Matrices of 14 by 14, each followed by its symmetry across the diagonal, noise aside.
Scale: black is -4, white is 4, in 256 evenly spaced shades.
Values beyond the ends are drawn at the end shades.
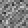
symmetric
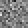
antisymmetric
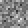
symmetric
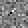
antisymmetric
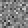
antisymmetric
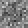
symmetric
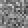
neither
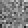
antisymmetric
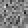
neither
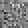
antisymmetric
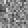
neither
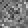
symmetric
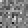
neither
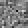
neither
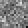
symmetric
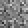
antisymmetric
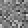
neither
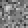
symmetric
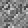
symmetric
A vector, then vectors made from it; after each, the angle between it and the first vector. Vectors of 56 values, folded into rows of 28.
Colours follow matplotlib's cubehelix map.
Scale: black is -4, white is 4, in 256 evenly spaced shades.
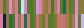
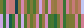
partly aligned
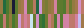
orthogonal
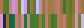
nearly parallel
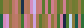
partly opposed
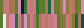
nearly opposite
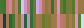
nearly parallel
